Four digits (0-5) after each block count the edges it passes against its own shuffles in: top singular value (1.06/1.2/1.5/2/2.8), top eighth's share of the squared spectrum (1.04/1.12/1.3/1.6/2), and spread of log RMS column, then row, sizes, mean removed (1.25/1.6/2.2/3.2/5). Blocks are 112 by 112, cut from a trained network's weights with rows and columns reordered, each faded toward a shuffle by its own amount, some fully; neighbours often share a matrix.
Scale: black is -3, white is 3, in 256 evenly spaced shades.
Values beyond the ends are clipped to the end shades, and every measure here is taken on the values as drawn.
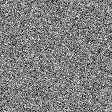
1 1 0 0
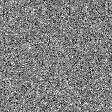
2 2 0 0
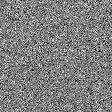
1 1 0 1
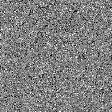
2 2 1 1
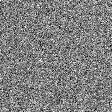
1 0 0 0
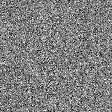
2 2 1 0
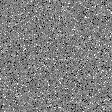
0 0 0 0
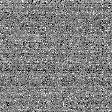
3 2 2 1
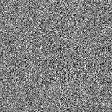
3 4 2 1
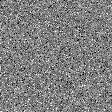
0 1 0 0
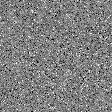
0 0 0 0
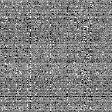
4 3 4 2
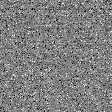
1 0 0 0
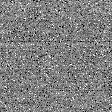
2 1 1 0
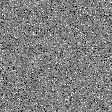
0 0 0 0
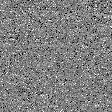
0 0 0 0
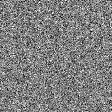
2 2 0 0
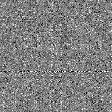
3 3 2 2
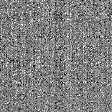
3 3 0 3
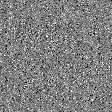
1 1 0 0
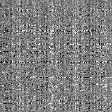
4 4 1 4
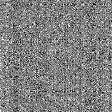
3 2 0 3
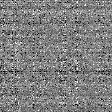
3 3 3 1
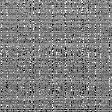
4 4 4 2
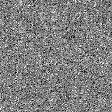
2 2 1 1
